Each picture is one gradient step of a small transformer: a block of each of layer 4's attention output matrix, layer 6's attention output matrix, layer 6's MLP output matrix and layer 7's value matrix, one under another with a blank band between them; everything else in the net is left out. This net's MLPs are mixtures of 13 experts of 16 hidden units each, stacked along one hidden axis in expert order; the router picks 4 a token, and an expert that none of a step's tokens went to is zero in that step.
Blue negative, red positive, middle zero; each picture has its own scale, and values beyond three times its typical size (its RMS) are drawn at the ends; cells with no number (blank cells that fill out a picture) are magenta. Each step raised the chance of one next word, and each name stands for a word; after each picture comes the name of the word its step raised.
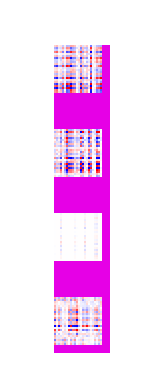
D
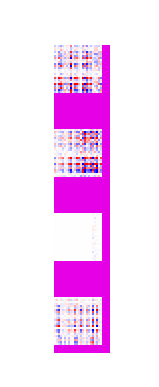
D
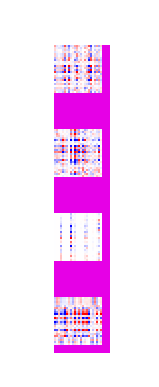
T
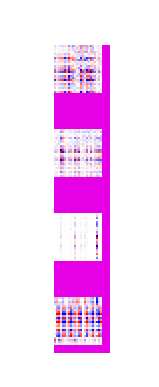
T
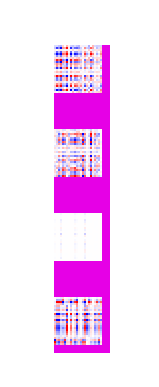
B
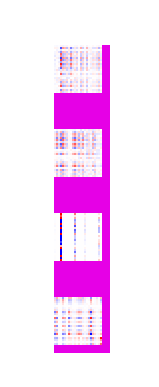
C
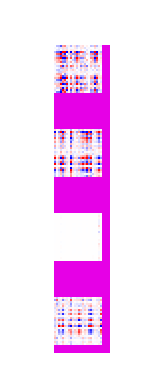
D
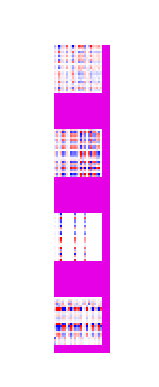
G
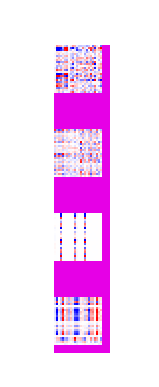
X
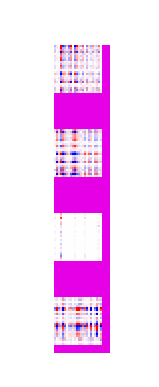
G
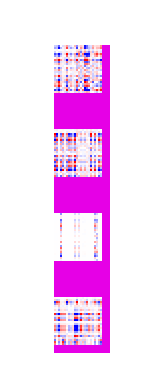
B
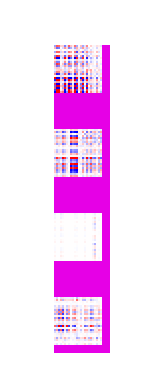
D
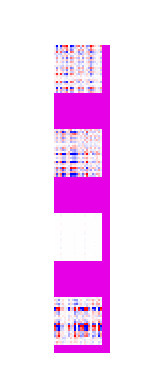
G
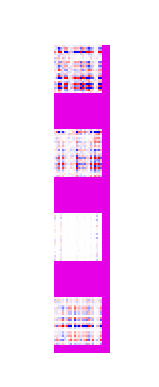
D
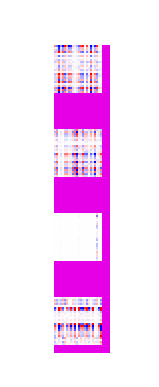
G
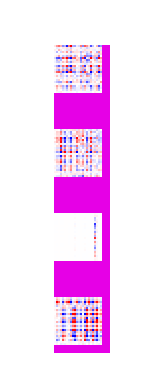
T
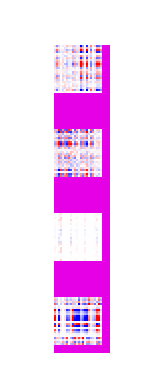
X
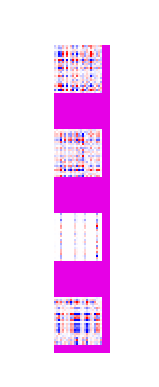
B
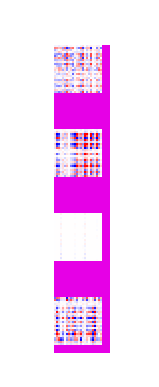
C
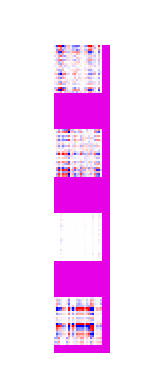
G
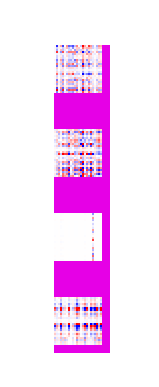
G
